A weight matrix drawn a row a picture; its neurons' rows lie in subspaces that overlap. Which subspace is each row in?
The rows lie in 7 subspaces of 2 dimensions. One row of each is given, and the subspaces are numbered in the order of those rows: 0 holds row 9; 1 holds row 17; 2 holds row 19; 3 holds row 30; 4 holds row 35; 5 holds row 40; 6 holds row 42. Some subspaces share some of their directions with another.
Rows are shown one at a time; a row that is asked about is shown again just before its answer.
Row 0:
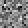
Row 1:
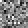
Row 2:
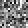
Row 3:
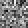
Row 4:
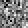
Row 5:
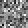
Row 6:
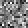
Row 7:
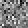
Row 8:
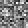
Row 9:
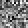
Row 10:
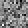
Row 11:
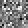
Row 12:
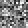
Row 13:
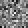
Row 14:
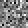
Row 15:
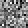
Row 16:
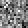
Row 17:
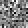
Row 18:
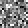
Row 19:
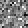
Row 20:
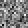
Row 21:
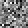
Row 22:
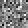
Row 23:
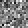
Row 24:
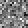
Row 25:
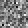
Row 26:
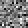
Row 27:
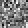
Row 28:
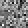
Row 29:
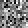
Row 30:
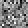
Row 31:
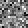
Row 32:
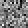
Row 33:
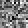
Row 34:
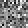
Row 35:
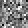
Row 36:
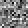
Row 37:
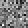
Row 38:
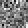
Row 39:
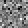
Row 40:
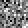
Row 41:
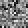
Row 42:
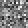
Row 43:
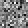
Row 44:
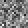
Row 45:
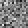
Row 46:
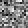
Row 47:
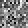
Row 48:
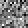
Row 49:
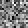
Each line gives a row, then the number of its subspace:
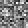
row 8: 6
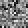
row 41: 1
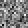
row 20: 0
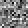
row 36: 1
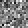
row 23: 6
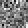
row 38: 1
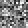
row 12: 6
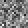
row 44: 0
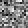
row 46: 6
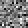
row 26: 3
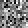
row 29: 5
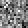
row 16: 5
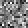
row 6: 5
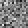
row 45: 6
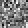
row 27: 1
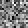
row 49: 0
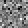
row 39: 4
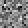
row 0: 4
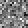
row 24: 2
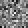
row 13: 1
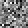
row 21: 6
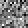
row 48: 2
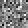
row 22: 4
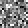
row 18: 2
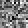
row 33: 0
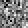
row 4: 5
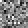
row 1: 3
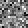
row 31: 2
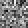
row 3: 4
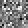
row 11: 4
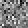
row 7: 3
